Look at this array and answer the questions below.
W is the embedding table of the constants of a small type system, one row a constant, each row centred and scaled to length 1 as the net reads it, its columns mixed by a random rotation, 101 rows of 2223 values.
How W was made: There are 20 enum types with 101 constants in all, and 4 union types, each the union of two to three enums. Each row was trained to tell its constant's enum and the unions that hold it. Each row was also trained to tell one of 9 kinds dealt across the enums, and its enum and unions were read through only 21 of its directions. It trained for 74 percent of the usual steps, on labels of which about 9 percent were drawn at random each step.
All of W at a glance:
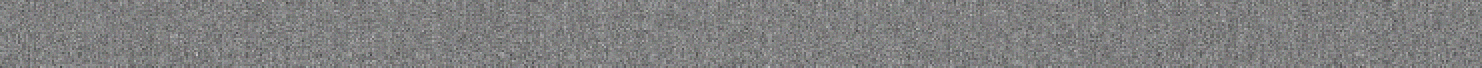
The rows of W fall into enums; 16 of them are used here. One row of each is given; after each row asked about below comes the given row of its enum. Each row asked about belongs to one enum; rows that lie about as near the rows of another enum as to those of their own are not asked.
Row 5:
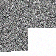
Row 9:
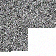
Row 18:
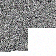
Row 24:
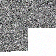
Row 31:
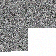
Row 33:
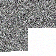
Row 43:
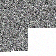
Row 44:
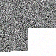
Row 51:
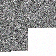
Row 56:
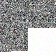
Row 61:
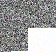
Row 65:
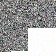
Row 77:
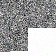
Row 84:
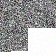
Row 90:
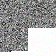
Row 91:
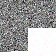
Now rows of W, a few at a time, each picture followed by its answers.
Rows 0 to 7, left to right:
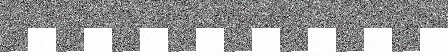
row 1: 65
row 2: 91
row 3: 9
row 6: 61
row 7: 65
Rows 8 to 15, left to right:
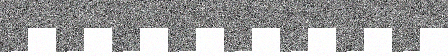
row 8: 65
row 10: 84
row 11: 65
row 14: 24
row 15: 61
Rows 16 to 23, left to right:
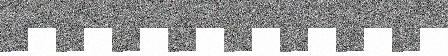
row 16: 77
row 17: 65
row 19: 43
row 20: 31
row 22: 61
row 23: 61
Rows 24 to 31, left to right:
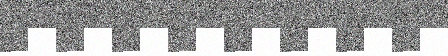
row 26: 5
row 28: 5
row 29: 77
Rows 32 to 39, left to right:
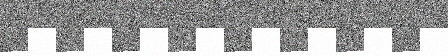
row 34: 43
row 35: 44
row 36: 91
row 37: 43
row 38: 51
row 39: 91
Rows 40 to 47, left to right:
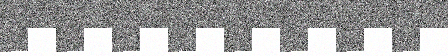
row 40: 18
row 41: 5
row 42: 44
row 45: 31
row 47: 9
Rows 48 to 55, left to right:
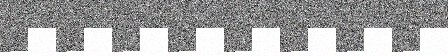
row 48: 91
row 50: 44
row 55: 51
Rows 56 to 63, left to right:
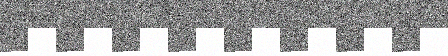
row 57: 43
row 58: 9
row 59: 90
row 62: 5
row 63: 56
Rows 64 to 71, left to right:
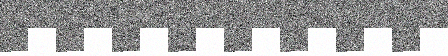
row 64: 65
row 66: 9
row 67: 44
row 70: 61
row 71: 5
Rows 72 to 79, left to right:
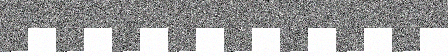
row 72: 90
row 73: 90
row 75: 9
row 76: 51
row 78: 84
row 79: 31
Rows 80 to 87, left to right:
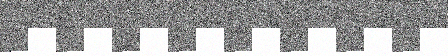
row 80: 90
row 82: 31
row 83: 31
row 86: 44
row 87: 51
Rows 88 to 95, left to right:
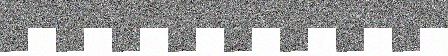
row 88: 56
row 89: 90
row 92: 91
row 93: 84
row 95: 61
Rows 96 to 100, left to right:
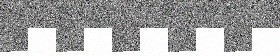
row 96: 56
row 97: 31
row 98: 5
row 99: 90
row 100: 9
